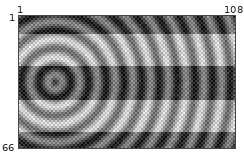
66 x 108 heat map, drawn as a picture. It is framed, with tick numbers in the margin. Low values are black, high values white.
Concentric rings centre on the middle left. There is no overall slope. Overall the values sit about 50% of the way up the scale. Stripes running across repeat 2 times from top to bottom.
